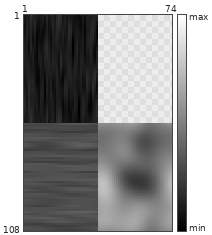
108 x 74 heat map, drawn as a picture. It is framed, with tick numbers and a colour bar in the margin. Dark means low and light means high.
It is made of 2 by 2 panels. Panel 1,1: very low, streaked downward, faint in contrast. Panel 1,2: very high, checkered, faint in contrast. Panel 2,1: low, streaked across, faint in contrast. Panel 2,2: middling, smooth, strong in contrast.
